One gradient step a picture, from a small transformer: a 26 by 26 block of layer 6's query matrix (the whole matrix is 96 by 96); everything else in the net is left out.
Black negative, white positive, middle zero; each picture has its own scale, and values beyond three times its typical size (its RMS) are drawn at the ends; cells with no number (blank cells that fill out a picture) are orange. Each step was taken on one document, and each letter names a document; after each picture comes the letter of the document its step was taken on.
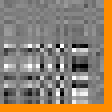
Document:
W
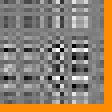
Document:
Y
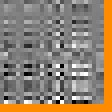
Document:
Y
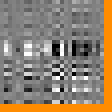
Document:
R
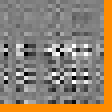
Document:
R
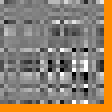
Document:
W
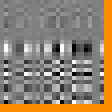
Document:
R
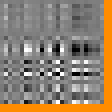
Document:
R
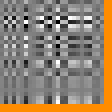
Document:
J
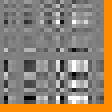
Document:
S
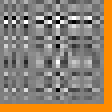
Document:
J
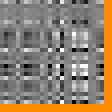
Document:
Y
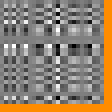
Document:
J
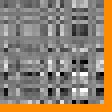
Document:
W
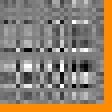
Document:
Y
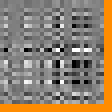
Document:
R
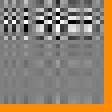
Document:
J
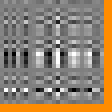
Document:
J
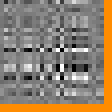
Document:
Y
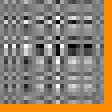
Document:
J
